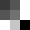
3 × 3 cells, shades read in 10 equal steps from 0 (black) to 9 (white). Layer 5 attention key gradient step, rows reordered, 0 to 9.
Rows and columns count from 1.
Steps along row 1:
up up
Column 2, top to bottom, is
3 4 7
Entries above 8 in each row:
1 1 1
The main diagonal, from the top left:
2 4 0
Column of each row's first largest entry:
3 3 1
